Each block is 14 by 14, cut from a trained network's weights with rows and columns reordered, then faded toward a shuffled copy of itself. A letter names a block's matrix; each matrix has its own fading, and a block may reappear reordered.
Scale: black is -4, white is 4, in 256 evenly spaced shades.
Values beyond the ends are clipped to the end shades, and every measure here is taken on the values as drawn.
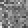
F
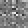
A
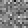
F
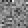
F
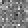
F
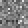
F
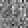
F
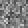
F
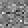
F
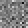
A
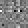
A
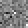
F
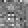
A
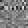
A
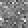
F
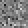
F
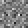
F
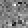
A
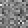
F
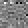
A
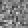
F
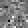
F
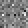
F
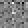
A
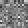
A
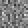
F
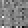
A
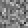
F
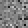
F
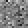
F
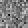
F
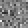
F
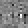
A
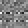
A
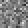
F
